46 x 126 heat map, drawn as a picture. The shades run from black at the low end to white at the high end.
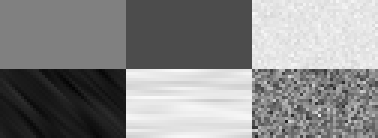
It is made of 2 by 3 panels. Panel 1,1: middling, flat. Panel 1,2: low, flat. Panel 1,3: very high, fine-grained, faint in contrast. Panel 2,1: very low, slanting down to the right, faint in contrast. Panel 2,2: very high, streaked across, faint in contrast. Panel 2,3: middling, fine-grained, strong in contrast.
